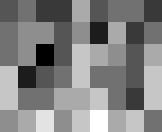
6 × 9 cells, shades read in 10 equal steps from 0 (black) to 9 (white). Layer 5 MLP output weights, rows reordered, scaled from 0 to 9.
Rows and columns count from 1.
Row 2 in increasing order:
1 2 3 4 4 5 5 5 6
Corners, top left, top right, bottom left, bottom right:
3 2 5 4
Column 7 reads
4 6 5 4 4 6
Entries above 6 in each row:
0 0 1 3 3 4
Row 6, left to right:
5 6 8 5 7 9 6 7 4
